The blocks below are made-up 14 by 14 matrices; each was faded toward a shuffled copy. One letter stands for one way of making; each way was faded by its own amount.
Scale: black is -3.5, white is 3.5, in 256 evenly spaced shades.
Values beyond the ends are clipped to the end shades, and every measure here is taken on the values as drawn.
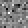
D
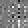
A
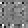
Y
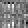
A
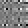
Y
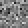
D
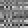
Y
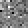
D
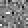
D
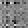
Y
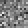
D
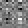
Y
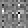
A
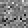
D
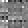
Y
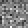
D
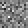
D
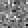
D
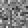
D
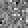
D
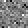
D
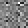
A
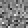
D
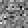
D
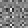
Y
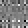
Y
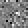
D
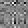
Y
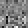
A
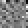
A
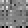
Y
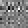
Y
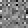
A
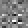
Y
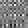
Y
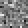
D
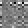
Y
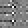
Y
